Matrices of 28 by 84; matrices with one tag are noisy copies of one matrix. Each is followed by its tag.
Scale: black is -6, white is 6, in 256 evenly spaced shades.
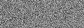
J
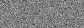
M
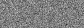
M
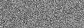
J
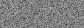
M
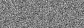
M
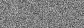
M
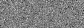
M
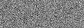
J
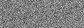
J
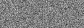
M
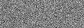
J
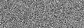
J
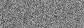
J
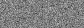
M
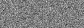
M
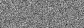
M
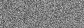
J
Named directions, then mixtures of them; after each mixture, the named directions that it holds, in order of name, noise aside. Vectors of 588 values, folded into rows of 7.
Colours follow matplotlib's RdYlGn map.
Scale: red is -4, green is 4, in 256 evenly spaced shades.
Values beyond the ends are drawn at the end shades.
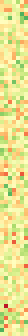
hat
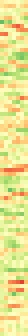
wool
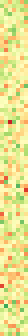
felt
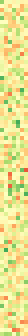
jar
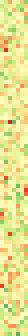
felt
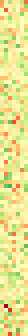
felt, hat, jar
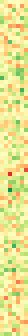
jar, wool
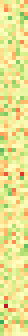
hat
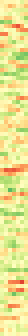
wool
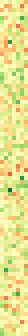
hat, jar, wool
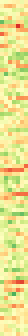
wool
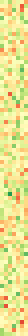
felt, hat, jar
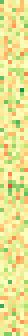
jar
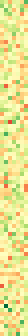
felt, hat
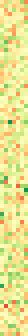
felt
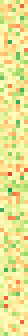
hat, jar, wool
